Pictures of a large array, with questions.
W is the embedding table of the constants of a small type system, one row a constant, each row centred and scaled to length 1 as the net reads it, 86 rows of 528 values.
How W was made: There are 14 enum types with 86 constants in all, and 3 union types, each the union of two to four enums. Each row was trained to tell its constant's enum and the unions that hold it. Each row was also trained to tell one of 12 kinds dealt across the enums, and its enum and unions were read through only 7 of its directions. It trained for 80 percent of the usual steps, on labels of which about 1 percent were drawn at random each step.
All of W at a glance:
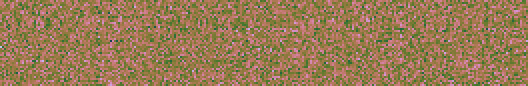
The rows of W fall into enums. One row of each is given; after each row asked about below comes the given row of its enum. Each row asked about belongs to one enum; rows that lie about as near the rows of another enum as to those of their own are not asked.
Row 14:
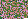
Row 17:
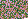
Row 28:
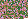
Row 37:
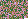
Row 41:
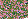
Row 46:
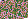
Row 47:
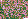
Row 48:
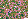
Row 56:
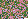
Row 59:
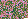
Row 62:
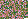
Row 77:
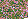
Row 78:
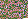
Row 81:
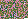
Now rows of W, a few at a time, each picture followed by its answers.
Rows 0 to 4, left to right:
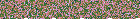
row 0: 48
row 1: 17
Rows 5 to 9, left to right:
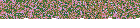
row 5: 46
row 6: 46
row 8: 37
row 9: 59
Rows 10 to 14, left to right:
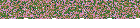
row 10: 17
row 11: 62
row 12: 81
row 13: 14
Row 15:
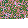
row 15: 47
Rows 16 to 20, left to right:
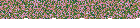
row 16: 17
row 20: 47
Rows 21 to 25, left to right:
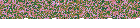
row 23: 78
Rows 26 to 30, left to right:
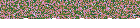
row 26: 46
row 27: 47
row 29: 28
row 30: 56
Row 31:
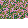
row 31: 78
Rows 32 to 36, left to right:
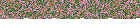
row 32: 46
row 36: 81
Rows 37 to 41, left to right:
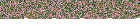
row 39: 46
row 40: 59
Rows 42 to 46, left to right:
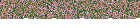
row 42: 59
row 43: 77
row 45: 81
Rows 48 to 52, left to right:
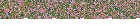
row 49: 56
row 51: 56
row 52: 14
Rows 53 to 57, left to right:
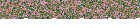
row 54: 78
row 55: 81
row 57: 41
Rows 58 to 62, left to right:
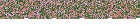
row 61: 78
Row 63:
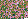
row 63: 48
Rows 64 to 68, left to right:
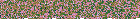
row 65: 48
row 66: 48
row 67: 14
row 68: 77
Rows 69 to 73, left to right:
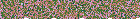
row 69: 37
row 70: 78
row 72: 81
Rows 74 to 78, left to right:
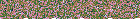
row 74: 37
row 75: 41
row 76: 17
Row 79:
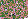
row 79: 37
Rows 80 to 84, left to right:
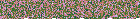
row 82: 28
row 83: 41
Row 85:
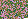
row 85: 59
